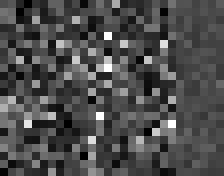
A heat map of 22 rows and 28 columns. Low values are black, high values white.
Stripes: none. Ninth with the highest average: centre. Grain: fine. Average level on the scale: 30%. Seam: vertical, 80% of the way across, the right part calmer. Histogram: skewed, a long tail of high values.
